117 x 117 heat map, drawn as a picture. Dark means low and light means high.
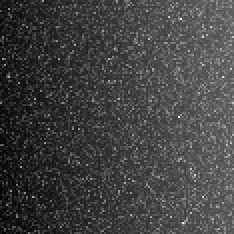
Values rise toward the right. No row or column stands out. No regular stripes run through it.
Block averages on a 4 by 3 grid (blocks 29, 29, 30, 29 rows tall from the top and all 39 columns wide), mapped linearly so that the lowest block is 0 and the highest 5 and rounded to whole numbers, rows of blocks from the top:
1 3 5
0 3 5
0 2 5
0 2 4
